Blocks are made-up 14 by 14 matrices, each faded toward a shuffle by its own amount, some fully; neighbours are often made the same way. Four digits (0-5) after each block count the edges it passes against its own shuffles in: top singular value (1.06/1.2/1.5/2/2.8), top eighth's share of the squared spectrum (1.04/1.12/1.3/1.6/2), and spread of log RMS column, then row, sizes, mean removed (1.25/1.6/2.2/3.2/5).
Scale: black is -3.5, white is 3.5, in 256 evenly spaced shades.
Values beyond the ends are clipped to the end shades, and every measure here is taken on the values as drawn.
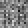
2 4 1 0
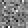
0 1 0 0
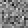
0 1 0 0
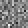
2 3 0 0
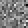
0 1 1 0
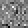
1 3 0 0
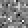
0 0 0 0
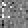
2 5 1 0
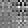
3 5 3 2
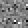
1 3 0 1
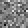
0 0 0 0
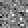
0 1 0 0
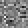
2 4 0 1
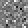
1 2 1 0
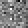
1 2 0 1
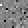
0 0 0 0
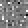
0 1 0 0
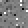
0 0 0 0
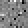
1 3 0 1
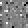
2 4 1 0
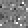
0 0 0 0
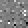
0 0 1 0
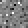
0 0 0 0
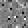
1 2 0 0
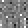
2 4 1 0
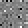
2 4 1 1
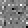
1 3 0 1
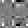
3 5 2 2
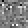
1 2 0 0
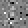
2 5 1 1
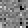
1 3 1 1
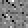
0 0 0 0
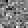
1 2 0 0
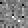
2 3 1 0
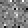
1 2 0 0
